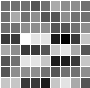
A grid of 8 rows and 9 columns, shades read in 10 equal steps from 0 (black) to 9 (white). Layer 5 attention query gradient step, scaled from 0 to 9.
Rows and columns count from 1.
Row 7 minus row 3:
-1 1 0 0 -1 0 1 0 0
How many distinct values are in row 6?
6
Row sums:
39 38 38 39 42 41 38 43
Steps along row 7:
up same same down down up same up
